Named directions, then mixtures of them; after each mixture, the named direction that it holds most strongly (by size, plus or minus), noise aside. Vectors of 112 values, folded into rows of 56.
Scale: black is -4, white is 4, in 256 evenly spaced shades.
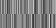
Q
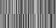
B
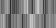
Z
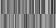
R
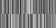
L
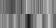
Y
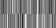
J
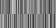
Q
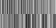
Q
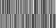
Q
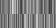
J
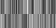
Z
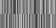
B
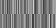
Q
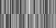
L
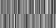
R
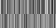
R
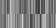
Z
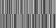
Q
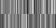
R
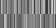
R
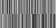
Q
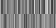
R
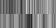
Y
